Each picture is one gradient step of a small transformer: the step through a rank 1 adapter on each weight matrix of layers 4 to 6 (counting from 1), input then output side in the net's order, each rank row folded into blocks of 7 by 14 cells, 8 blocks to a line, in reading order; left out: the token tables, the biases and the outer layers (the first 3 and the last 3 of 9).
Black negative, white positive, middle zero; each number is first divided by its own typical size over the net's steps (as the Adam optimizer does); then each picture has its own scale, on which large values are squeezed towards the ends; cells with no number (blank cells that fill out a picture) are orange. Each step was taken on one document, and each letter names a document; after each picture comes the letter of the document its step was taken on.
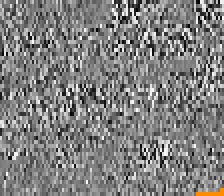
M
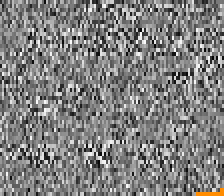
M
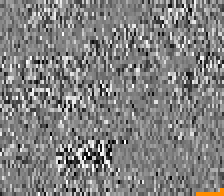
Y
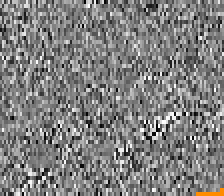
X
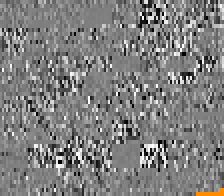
Y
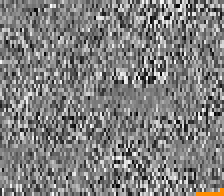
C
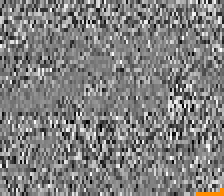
X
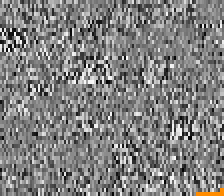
C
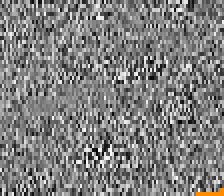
C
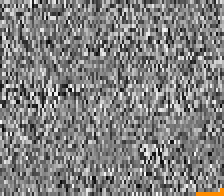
M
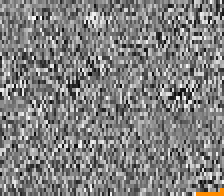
M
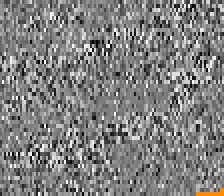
Y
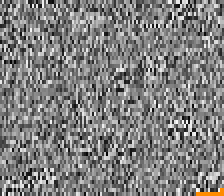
C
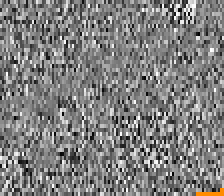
X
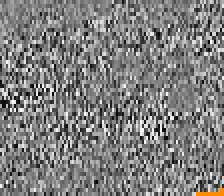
M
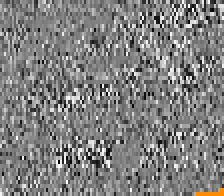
Y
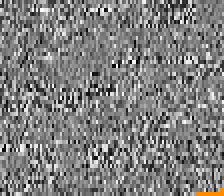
X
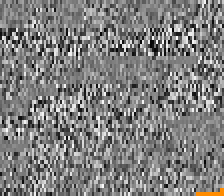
M
